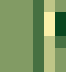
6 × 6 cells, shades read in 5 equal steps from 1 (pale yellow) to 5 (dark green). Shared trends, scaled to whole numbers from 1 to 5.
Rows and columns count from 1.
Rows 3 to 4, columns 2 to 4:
3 3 4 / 3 3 4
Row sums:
18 19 19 19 18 18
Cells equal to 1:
2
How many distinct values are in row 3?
4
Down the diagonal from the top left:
3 3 3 4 2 3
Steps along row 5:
same same up down up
